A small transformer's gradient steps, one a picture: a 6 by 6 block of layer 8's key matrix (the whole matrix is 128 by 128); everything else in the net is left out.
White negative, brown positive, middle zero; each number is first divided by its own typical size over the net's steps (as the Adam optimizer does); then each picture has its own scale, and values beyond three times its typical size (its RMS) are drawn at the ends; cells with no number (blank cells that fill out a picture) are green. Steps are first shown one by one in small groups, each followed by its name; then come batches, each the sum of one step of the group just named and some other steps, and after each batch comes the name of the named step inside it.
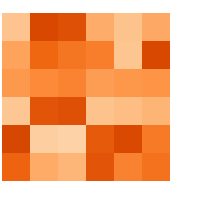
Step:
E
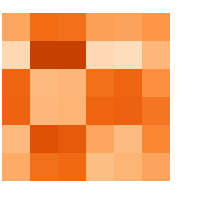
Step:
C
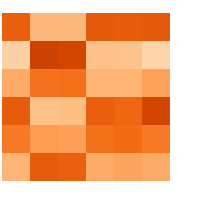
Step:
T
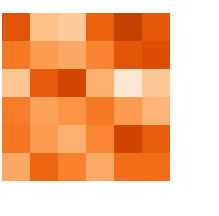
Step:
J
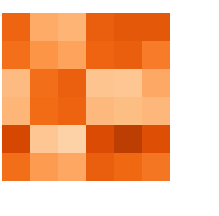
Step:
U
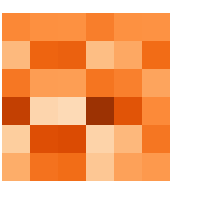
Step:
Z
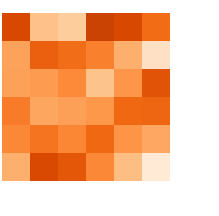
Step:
U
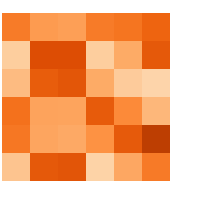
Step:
Z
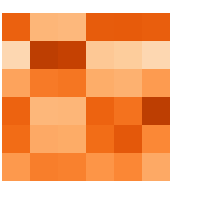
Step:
T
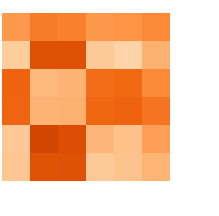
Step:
C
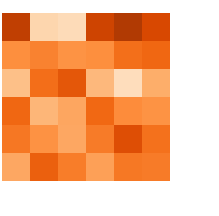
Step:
J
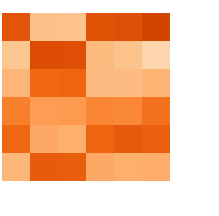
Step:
T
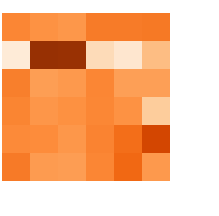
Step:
Z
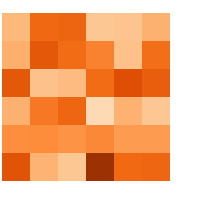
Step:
E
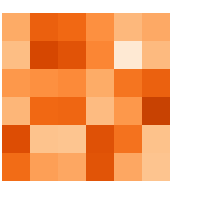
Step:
E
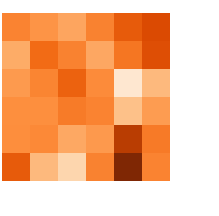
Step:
J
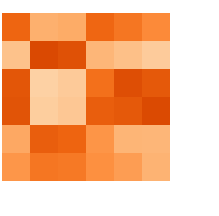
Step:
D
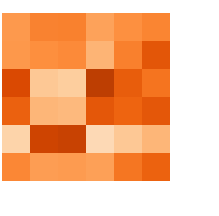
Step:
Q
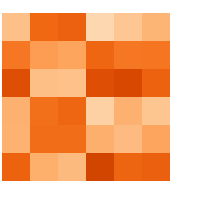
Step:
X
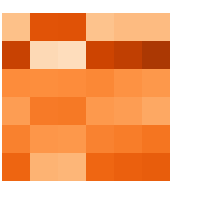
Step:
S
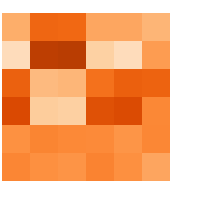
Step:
D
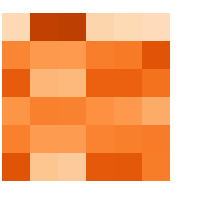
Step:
S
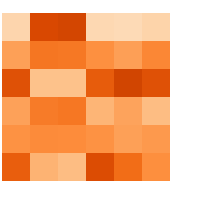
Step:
X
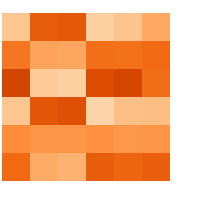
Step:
X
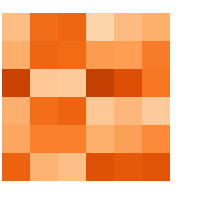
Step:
X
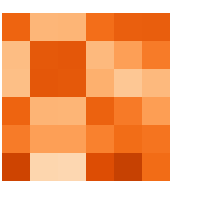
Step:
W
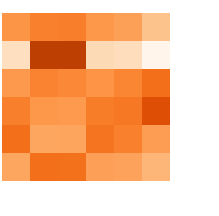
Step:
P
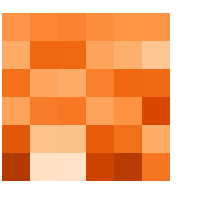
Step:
W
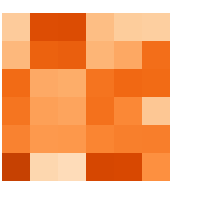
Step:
W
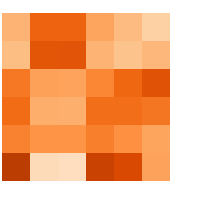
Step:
W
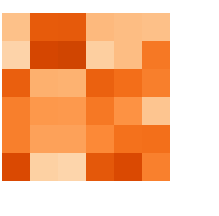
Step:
W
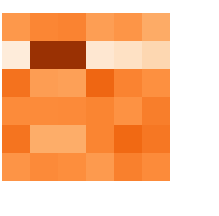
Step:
P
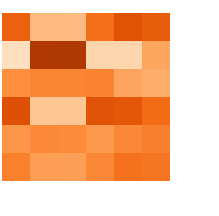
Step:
W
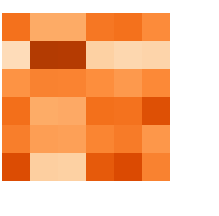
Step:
W
